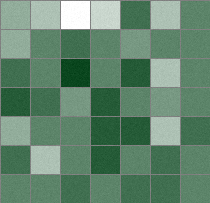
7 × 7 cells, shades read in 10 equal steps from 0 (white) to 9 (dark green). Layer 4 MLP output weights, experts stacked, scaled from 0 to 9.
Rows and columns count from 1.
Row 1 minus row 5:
0 -3 -6 -6 -1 0 -1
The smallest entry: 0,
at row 1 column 3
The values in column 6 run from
3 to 7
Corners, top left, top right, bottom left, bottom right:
4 6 6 6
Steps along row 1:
down down up up down up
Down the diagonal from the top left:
4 6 9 8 8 7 6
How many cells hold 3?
5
